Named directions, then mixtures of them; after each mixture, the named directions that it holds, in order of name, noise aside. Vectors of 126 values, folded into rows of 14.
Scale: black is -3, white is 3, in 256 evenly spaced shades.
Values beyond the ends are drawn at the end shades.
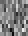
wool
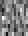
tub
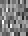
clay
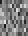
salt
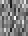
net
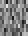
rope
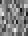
salt, tub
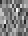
salt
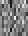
net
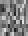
net, tub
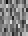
rope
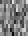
rope, wool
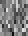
wool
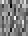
net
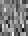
clay, wool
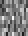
rope, tub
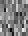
wool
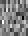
clay, wool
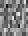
clay, rope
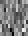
wool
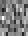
tub, wool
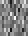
net
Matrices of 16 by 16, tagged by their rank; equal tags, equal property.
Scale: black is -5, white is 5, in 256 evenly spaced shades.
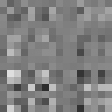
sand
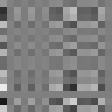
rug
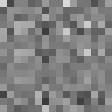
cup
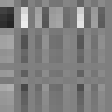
rug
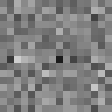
cup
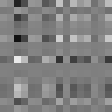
rug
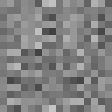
cup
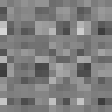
sand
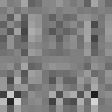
sand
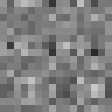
cup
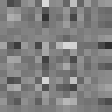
sand
